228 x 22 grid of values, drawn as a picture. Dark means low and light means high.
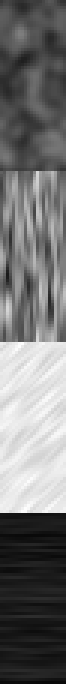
The table splits into 4 rows of 1 panel. Panel 1,1: low, blotchy. Panel 2,1: middling, streaked downward, strong in contrast. Panel 3,1: very high, slanting up to the right, faint in contrast. Panel 4,1: very low, streaked across, faint in contrast.
